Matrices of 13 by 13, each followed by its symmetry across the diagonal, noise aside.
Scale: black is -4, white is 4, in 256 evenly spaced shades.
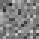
symmetric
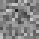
neither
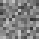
antisymmetric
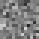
antisymmetric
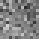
antisymmetric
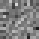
symmetric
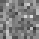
neither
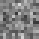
antisymmetric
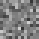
antisymmetric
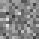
neither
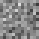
symmetric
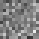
neither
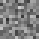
antisymmetric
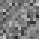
symmetric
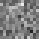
neither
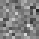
neither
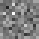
symmetric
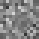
symmetric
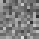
neither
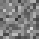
symmetric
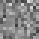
neither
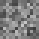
symmetric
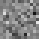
neither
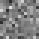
antisymmetric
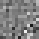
antisymmetric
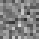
antisymmetric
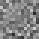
symmetric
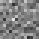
neither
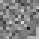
symmetric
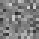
antisymmetric
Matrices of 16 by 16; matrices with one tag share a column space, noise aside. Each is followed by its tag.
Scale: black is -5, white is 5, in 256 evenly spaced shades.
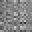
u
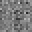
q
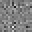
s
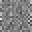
u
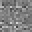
s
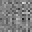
q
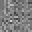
u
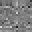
s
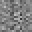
u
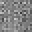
q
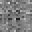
q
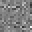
s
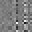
u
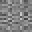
u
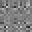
s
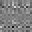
s
